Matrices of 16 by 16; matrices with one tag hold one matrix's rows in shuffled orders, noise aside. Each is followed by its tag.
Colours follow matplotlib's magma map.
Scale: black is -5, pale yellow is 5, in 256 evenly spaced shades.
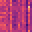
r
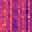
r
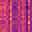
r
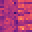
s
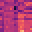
s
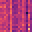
r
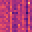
r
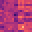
s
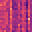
r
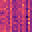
r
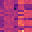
s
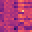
s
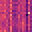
r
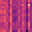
r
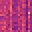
r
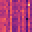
r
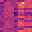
s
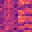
s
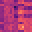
s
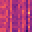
r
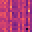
r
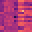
s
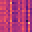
r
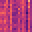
r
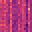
r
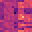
s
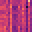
r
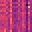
r
